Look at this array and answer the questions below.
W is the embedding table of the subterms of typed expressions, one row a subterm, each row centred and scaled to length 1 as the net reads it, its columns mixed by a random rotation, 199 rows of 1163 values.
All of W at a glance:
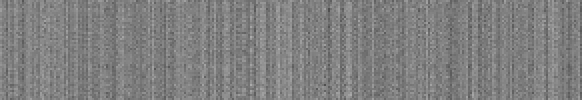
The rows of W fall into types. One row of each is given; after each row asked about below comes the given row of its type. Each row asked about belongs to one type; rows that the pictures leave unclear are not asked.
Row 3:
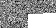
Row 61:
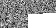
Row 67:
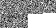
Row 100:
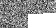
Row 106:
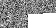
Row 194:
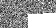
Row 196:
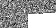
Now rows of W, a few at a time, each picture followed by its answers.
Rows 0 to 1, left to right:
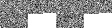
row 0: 3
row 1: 67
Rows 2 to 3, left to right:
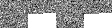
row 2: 196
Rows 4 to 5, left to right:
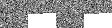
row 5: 3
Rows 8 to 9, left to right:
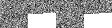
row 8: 67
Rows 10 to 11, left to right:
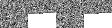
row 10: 196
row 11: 106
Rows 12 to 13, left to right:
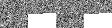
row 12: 106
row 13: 67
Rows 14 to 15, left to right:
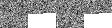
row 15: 61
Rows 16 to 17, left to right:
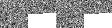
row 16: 61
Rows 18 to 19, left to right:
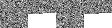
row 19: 106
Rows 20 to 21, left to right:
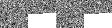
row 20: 61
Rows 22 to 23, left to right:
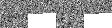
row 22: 67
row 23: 61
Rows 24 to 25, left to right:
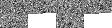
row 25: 61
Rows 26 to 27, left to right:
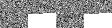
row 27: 67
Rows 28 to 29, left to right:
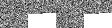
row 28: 106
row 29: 194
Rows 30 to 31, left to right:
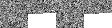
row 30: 3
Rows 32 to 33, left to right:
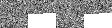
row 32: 100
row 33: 61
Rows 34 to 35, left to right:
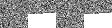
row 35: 196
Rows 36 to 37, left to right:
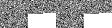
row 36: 61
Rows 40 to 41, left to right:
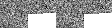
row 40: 100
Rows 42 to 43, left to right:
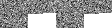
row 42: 100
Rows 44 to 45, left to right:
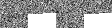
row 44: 67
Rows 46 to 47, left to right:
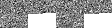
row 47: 196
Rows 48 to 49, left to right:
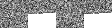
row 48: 196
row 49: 196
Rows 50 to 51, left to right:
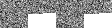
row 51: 100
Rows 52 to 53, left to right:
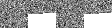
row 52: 61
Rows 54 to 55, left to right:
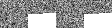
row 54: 61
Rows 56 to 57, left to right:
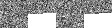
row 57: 196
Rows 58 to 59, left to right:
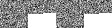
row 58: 196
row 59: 106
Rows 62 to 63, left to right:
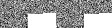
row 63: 106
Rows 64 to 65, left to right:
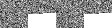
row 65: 194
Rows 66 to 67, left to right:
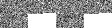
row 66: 194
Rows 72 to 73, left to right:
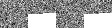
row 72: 61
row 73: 194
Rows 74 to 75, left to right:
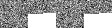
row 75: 61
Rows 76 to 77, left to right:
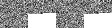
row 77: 194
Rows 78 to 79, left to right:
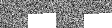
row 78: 100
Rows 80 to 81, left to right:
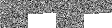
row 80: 67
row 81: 196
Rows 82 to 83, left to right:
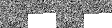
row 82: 3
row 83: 3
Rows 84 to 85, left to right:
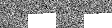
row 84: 100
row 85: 194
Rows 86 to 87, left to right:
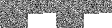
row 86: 3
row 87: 3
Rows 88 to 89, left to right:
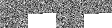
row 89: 106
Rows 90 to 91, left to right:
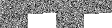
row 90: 67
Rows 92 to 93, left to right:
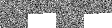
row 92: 3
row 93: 194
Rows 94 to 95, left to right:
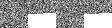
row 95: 67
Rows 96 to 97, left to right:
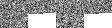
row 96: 196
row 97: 61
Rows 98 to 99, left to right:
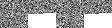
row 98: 196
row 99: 106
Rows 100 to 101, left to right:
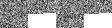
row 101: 67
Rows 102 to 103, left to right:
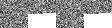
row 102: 194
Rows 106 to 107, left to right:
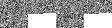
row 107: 67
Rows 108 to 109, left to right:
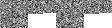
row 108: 67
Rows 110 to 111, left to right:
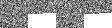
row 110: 100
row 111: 196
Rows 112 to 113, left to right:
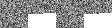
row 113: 194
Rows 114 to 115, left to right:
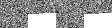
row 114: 100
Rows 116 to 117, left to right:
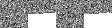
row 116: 196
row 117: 67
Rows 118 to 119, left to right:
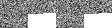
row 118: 100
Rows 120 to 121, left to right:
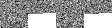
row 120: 3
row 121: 61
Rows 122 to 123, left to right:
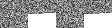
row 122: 196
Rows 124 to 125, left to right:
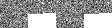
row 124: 194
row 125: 3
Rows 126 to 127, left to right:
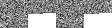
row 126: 106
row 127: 100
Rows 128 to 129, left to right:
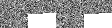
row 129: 106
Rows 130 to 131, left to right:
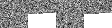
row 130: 196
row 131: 61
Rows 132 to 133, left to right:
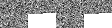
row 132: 106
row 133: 106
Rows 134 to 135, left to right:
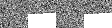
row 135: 100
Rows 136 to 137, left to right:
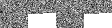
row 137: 3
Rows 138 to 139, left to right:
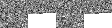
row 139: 196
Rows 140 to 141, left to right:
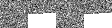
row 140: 196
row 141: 196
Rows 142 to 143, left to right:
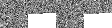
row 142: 106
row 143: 194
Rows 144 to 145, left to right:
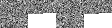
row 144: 100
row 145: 106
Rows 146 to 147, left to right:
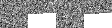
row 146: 100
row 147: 196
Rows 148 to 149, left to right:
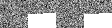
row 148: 194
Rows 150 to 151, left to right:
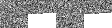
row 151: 196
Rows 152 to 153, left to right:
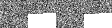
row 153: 100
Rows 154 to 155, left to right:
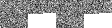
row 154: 3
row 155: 100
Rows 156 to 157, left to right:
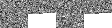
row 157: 196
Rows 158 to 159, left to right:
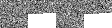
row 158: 100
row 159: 100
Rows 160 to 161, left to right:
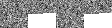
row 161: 61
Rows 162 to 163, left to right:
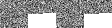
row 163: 106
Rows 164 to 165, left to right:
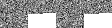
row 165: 106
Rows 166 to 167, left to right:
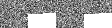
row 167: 100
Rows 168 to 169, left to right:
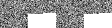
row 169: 194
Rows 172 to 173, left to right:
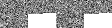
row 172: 106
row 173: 67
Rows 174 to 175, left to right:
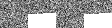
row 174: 196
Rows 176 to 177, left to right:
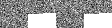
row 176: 100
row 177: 3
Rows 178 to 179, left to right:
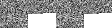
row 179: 106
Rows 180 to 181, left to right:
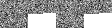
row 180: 3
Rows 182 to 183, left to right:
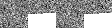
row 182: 194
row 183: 100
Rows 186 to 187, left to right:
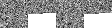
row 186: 106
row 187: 61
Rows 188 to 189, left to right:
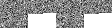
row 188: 106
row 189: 106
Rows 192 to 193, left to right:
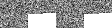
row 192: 106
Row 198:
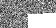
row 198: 194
